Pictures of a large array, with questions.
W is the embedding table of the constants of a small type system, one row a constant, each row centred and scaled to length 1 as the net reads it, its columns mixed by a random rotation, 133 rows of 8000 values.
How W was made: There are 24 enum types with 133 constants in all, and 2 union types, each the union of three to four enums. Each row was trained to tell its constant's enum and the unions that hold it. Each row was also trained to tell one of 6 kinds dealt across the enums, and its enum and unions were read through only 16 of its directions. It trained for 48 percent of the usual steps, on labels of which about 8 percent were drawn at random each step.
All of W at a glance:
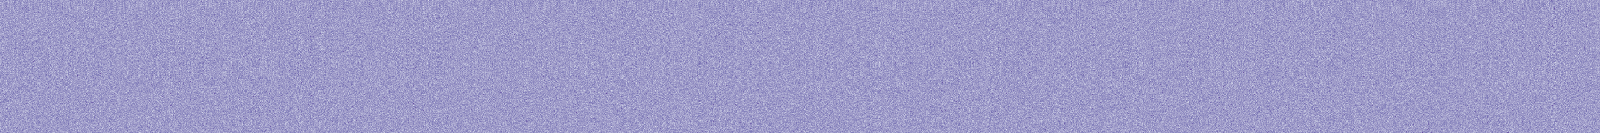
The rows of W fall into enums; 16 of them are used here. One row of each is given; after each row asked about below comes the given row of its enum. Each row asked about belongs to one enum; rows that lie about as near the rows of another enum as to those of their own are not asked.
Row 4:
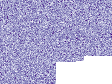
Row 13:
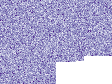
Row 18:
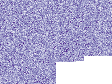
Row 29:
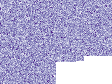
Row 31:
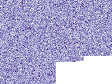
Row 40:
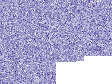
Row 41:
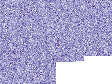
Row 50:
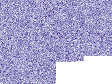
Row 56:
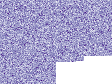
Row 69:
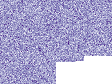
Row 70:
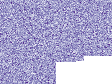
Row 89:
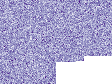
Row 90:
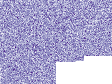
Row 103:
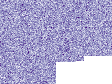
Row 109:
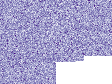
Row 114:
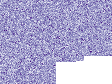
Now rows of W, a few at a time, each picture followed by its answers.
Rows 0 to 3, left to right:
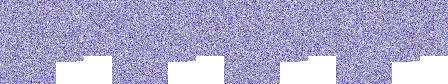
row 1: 13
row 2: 4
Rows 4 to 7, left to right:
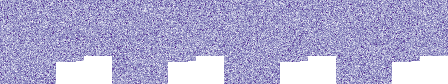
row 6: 4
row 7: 103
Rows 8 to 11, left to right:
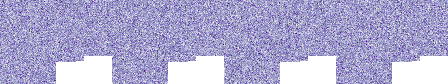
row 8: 69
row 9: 103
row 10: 90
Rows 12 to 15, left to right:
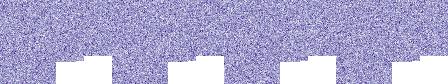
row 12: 56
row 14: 90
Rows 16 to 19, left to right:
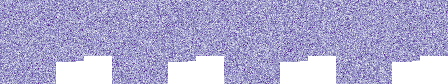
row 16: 69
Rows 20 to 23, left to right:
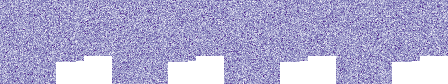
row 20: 29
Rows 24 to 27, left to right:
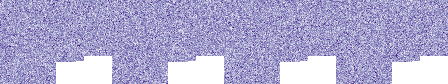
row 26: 114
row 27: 18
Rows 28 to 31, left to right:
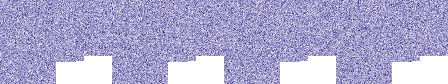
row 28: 70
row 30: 109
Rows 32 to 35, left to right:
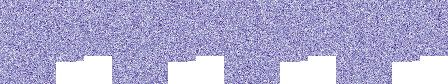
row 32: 29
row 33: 69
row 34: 4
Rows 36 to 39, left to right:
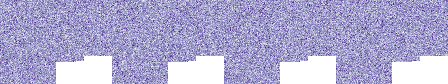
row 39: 31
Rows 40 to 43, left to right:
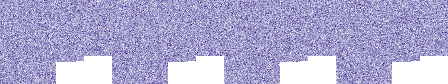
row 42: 56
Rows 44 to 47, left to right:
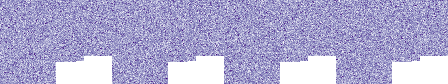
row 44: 70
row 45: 13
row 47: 41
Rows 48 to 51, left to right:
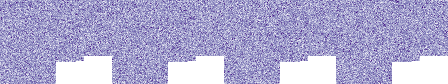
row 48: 4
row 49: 103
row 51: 69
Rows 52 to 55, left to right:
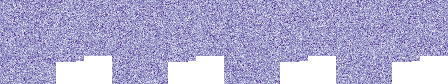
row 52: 109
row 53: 40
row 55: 69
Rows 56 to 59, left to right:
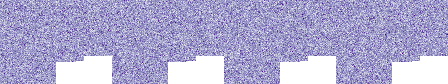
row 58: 13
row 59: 4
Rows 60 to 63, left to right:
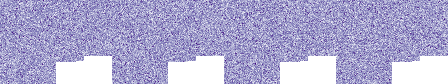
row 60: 114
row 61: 18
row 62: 70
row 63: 70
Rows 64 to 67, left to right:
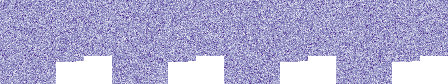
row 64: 56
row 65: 109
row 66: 18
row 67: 29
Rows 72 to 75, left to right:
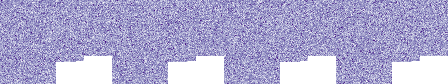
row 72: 109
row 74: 109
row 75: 109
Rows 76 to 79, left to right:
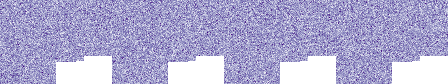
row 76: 40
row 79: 18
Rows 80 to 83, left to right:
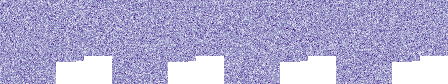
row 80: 90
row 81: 70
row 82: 114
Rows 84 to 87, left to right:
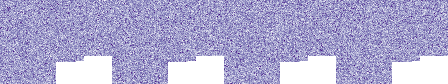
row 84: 69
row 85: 103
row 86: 109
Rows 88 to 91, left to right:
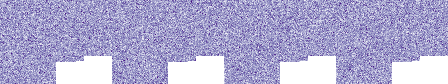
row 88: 70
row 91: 90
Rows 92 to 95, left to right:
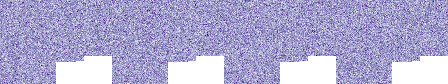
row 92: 40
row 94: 13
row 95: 41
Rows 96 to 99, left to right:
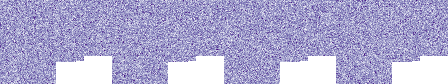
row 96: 18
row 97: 70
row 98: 4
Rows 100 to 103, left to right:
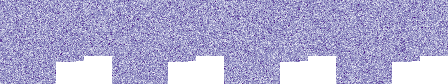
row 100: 18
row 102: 31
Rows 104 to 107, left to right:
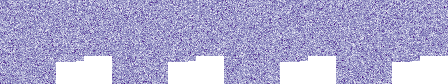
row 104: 29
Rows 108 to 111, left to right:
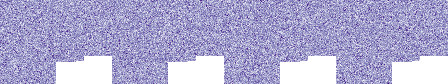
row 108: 18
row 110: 114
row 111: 114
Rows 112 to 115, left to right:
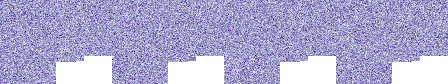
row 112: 40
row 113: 103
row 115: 4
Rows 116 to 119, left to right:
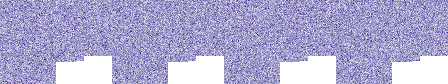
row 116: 56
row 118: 69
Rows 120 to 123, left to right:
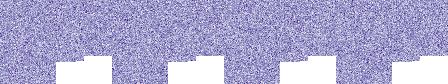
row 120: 31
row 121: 31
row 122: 56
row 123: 56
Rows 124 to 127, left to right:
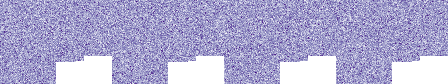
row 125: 70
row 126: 90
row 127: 114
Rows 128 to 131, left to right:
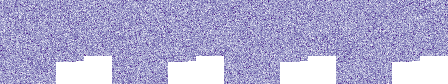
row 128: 56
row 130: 69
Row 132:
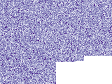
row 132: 109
